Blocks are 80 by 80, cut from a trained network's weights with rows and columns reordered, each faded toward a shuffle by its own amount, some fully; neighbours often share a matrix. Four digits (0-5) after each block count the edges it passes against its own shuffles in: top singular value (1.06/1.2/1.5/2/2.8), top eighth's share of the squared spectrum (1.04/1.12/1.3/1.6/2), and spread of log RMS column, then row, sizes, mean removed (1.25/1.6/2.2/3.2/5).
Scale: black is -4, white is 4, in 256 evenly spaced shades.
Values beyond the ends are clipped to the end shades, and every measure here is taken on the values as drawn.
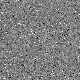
0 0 0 0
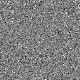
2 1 1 1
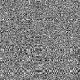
4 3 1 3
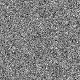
1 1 0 0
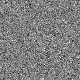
1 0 0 0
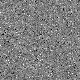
0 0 0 0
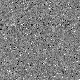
2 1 0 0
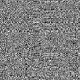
4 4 1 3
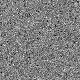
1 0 0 0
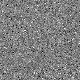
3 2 0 1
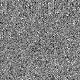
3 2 1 1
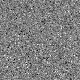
0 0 0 0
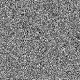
3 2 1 0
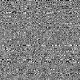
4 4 0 3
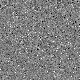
2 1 0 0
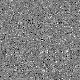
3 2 0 1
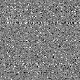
3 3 0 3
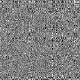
4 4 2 3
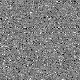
3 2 0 2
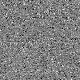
2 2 0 1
